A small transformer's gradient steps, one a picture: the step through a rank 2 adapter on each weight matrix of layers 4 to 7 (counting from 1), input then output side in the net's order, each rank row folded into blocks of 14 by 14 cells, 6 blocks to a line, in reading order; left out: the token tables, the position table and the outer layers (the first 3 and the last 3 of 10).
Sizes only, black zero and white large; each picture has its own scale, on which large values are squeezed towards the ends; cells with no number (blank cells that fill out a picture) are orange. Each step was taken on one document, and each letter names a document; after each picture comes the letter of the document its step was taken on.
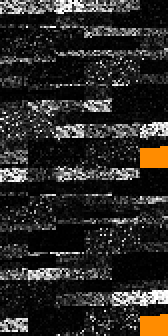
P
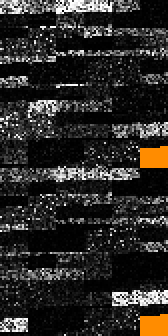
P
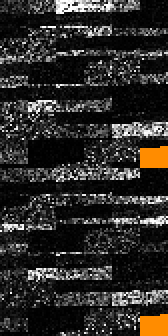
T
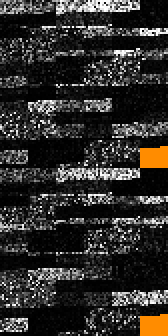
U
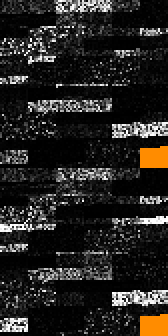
U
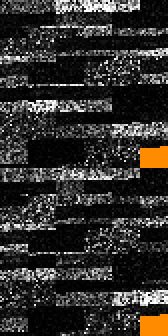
T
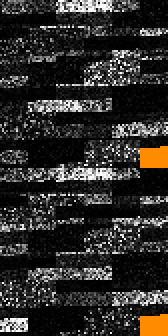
U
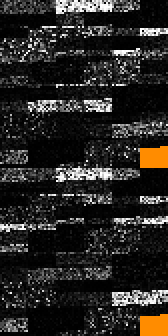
U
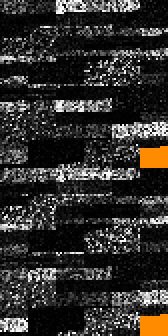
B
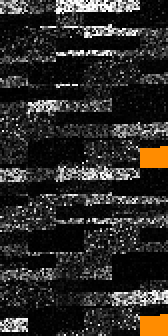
P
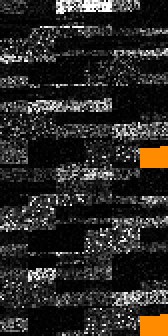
T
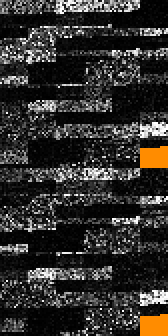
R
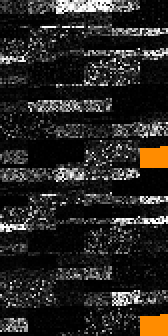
U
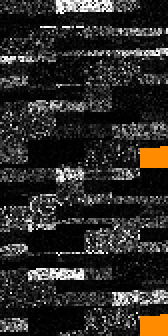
B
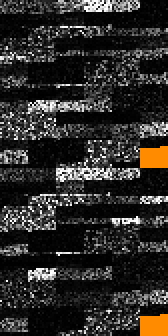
R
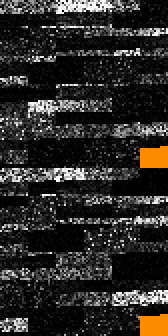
P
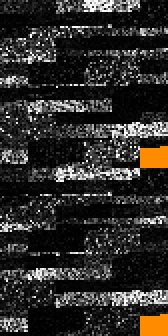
R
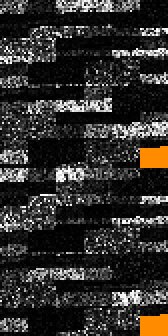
R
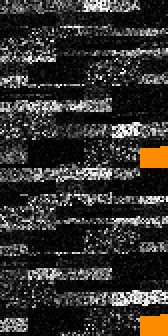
B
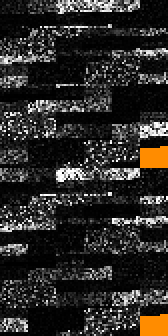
R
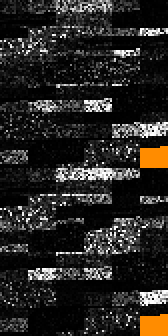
U
